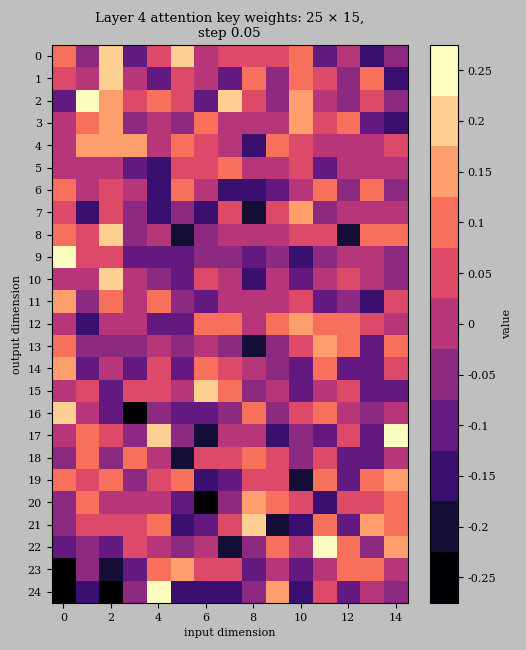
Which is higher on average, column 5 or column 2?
column 2
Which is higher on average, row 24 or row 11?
row 11
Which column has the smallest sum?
5
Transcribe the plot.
Title: Layer 4 attention key weights: 25 × 15, step 0.05
x-axis: input dimension, ticks 0 2 4 6 8 10 12 14
y-axis: output dimension, ticks 0 1 2 3 4 5 6 7 8 9 10 11 12 13 14 15 16 17 18 19 20 21 22 23 24 (0 at the top)
Colour bar: value, ticks -0.25 -0.2 -0.15 -0.1 -0.05 0 0.05 0.1 0.15 0.2 0.25
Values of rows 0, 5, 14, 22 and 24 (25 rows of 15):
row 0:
0.1 -0.05 0.2 -0.1 0.05 0.2 0 0.05 0.05 0.05 0.1 -0.1 0 -0.15 -0.05
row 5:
0 0 0 -0.1 -0.15 0.05 0.05 0.1 0 0 0.05 -0.1 0 0 0
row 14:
0.15 -0.1 0 -0.1 0.05 -0.1 0.1 0.05 0 -0.05 -0.1 0.1 -0.1 -0.1 0.05
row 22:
-0.1 -0.05 -0.1 0.05 0 -0.05 0 -0.2 -0.05 0.1 0 0.25 0.1 -0.05 0.15
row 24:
-0.25 -0.15 -0.25 -0.05 0.25 -0.15 -0.15 -0.15 -0.05 0.15 -0.15 0.05 -0.1 0 -0.05
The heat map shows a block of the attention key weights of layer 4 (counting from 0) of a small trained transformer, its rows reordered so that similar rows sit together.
